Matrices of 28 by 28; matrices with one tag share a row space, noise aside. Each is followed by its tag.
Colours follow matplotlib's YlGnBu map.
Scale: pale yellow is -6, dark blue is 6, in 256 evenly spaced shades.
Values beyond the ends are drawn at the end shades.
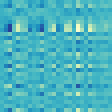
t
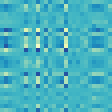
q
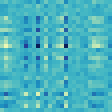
q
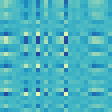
q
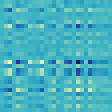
t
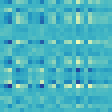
t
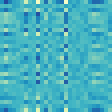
q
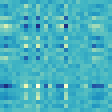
q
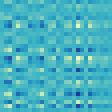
t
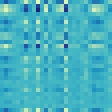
q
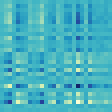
t
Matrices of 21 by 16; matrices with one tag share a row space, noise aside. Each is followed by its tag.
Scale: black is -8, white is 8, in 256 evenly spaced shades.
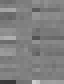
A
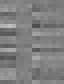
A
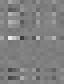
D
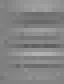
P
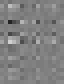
D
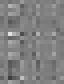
D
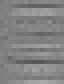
P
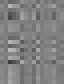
D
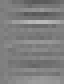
P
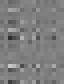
D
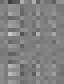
D
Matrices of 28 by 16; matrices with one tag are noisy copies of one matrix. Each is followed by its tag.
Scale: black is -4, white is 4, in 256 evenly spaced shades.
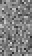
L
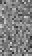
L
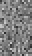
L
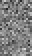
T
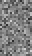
T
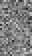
T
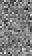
T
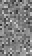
T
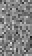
L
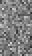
L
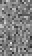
L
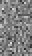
L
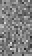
L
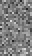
T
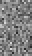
L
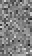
T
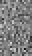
L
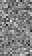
T
